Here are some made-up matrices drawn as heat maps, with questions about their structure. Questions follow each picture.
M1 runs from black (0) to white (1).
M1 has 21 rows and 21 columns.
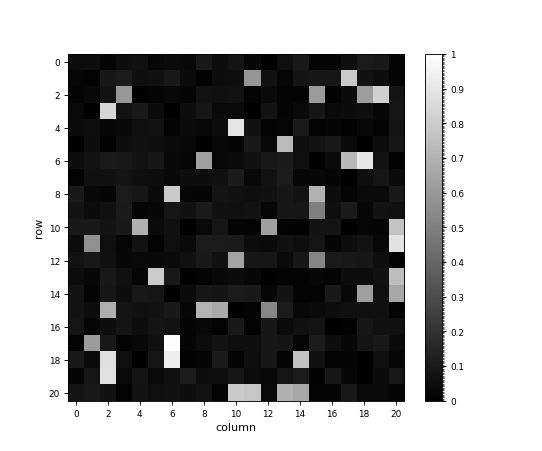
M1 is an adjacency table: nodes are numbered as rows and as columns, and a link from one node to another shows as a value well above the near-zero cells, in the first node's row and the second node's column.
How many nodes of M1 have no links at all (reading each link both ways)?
3
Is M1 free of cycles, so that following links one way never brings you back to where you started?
no
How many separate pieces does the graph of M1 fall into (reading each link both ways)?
4
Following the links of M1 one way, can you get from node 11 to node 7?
no
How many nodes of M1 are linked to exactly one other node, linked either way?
5
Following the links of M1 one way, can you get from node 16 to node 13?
no
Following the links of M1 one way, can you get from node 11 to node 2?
yes
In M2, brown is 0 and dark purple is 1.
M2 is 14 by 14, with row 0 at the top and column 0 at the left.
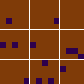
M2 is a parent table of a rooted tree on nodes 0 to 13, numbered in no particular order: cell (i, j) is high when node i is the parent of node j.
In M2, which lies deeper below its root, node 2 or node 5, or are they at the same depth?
the same depth
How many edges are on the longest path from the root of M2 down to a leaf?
7
